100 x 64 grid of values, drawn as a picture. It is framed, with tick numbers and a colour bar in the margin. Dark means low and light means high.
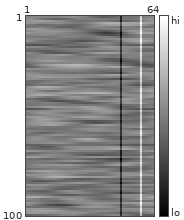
Slope: none. Odd lines: columns 48 and 58. Average level on the scale: 50%. Histogram: heavy tails on both sides.
